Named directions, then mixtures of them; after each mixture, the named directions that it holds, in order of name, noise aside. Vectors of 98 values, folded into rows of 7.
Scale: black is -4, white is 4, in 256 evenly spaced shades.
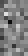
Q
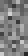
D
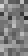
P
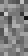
P, Q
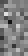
Q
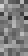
P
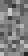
D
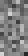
D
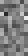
P, Q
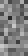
D, P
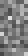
D, P
